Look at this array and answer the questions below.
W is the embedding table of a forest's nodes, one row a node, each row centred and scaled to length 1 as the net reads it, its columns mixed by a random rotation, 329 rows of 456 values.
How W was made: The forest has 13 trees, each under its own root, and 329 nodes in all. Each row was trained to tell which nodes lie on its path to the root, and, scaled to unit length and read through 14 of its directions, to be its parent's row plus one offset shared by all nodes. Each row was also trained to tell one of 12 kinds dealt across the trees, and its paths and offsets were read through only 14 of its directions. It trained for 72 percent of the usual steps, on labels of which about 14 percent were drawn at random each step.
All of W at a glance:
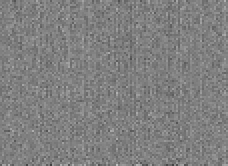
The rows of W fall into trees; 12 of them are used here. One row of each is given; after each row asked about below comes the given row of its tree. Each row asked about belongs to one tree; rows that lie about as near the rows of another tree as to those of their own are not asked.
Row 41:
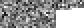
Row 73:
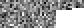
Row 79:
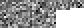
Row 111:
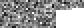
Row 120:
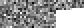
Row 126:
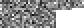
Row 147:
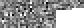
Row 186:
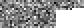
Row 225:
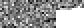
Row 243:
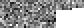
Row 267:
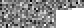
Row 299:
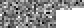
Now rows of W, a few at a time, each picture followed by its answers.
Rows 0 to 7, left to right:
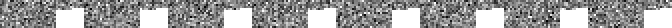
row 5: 79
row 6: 299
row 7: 267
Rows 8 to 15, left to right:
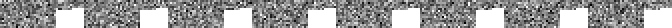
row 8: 120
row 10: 120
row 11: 41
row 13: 267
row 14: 267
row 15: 299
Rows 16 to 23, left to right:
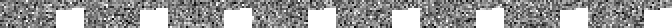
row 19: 299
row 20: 111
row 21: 225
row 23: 299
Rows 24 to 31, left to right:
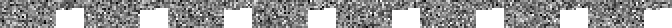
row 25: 120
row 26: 41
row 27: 120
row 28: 120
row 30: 111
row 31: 299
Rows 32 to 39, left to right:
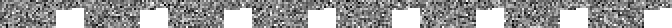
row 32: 73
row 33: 41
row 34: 267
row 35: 267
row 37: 299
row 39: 111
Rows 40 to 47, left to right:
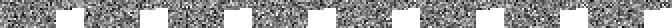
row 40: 243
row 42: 41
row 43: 73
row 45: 120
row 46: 41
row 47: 111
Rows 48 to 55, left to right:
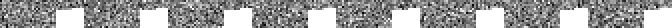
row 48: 79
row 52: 73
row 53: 79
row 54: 120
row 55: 267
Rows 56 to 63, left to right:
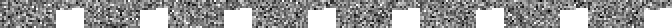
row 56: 267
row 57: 120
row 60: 41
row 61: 111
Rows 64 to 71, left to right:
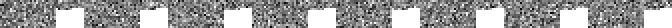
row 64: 267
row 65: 41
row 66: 111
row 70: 299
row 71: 126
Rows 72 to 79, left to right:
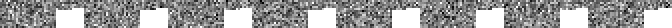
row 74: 299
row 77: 120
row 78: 299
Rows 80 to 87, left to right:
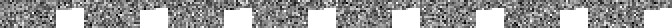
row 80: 299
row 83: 299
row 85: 79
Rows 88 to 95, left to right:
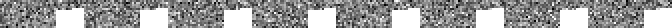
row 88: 73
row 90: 243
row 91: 111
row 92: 120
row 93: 41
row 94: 299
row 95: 41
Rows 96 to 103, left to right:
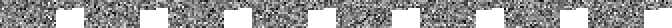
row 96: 299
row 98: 41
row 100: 126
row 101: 267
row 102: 267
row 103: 120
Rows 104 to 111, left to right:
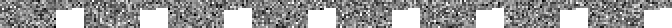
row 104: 41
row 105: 111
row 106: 120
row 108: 267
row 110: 41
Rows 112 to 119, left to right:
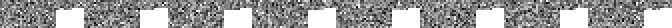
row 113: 41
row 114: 267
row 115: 111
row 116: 299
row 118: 267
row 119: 299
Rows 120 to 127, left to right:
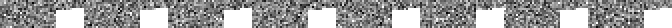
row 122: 73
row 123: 41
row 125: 299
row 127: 267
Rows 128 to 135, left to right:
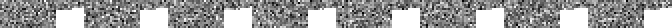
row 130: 299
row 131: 111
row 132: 73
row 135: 41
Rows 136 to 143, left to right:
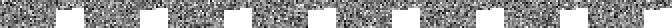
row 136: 267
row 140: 299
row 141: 120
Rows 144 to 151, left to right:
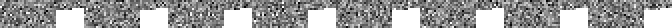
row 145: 41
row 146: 73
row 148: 299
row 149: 111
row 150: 120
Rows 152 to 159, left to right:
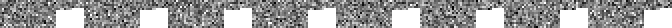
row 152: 267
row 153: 79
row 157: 120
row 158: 120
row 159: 41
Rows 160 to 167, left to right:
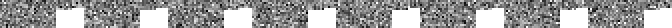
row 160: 299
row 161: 126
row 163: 243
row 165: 267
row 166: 299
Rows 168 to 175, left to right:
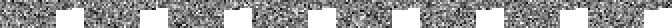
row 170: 41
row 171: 79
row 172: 299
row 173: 73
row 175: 79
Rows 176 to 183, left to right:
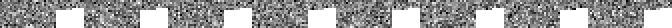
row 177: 111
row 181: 73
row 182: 126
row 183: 41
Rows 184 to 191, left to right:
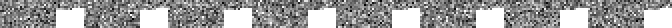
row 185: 299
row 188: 111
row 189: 299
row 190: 73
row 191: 225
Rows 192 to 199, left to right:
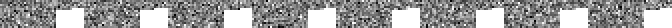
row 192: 111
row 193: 41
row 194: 243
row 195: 267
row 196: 111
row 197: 267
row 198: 79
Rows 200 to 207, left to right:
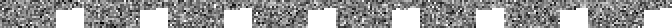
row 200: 299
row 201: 120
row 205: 111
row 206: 243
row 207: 79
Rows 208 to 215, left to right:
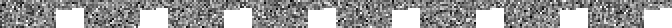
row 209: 267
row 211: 41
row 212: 267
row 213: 79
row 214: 73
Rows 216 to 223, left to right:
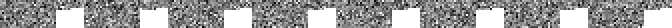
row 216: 120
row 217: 243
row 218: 41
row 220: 41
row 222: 120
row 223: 267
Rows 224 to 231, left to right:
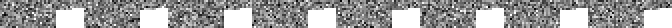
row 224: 111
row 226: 299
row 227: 111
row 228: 41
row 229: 267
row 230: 267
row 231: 79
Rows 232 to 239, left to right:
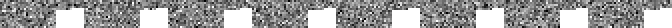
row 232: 73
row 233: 186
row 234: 267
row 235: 120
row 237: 111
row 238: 111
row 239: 126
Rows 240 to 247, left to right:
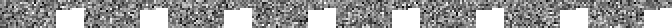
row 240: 120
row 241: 41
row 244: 126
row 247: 126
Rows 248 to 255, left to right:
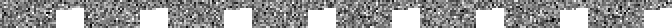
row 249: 79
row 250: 111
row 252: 120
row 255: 120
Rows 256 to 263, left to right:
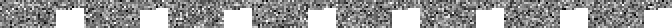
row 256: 186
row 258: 126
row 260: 126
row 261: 299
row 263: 120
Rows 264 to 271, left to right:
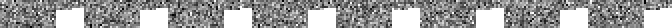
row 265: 73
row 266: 111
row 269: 299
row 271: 120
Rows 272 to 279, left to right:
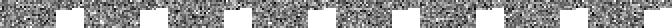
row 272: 126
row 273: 111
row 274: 120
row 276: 126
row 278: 267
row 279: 111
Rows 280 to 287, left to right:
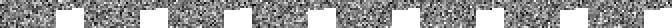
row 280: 120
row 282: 111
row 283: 79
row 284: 267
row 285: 299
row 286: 120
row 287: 126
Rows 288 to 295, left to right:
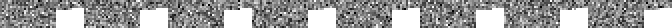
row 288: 41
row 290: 111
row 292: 41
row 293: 111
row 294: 299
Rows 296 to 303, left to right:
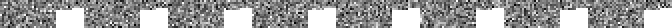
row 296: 267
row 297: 41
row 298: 267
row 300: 299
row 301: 299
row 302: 267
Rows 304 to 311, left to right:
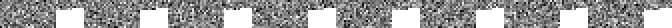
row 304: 111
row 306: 186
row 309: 111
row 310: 243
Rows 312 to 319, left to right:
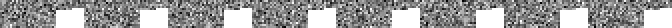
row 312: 120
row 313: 111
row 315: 120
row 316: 73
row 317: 120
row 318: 111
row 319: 73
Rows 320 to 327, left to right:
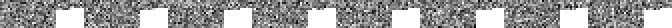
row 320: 41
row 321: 267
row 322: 120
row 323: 186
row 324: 267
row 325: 111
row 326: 225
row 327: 186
